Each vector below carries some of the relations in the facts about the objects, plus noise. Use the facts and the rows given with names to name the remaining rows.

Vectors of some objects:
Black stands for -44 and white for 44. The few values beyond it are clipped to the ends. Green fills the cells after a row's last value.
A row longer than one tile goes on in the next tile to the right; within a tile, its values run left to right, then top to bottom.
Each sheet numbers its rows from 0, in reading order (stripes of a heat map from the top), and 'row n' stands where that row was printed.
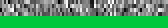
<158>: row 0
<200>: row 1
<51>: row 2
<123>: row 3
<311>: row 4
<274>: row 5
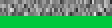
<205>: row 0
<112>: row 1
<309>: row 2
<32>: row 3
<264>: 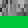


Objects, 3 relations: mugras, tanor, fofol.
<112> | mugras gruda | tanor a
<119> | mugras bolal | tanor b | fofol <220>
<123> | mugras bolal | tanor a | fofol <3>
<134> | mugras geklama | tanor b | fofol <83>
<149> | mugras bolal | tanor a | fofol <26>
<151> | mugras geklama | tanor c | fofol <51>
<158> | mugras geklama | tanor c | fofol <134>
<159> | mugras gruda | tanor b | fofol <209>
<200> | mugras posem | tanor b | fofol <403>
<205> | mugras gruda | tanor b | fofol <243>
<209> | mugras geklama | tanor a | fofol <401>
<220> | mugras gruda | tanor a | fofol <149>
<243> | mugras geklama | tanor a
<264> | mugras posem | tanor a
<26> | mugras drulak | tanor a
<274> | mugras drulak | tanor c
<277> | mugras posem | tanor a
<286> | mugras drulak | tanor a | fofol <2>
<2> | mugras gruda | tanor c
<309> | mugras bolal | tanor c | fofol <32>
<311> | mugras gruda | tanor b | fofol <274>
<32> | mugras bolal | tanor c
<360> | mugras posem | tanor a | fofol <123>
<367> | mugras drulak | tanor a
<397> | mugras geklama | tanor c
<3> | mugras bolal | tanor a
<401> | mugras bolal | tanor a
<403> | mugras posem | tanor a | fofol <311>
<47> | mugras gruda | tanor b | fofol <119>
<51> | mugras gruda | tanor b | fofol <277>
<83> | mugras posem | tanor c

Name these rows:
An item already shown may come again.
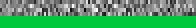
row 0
<112>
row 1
<220>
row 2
<151>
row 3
<286>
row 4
<220>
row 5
<32>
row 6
<277>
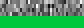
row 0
<32>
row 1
<403>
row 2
<360>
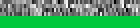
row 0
<200>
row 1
<119>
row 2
<51>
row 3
<220>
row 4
<51>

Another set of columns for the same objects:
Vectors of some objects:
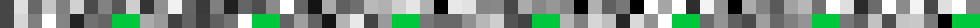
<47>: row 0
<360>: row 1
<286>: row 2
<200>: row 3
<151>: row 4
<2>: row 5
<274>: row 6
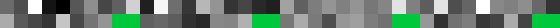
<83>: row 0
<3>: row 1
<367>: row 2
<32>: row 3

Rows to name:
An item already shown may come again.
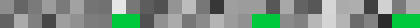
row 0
<367>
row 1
<209>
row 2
<311>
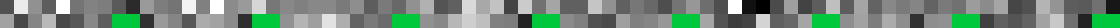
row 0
<309>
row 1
<26>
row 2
<159>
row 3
<311>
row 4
<264>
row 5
<83>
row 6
<112>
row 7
<401>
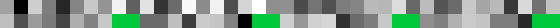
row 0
<277>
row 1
<274>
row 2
<51>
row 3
<311>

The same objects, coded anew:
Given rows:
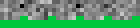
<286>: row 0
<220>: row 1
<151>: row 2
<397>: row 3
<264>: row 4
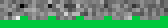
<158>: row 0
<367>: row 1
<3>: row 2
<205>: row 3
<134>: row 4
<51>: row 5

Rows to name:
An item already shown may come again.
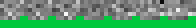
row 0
<264>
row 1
<277>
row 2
<83>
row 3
<2>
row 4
<309>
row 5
<311>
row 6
<274>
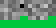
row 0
<286>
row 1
<360>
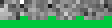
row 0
<26>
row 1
<367>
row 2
<264>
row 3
<159>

